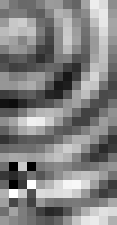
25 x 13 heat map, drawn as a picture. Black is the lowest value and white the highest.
Neither half mirrors the other. Concentric rings centre on the top left. An odd patch, rougher than its surroundings, sits in the bottom left. Values change most from cell to cell in the bottom left.
